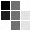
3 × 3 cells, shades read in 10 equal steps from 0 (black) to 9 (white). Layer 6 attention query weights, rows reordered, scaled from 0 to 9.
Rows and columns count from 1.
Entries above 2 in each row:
2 2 3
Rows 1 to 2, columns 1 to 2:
0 4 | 1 4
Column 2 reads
4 4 4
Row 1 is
0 4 9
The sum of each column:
10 12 25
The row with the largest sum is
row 3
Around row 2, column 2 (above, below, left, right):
4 4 1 8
